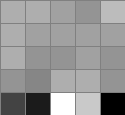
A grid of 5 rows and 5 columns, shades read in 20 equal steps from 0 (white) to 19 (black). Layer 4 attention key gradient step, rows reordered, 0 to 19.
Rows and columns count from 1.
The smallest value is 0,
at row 5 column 3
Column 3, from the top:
7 7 8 6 0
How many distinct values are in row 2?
2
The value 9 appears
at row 4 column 2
